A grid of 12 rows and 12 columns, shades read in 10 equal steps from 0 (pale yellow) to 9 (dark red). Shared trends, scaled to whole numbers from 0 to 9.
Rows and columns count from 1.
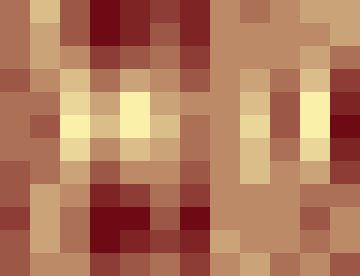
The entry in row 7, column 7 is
5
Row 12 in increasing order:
3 4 4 4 4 5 5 6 6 6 7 7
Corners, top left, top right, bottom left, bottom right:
5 3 6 6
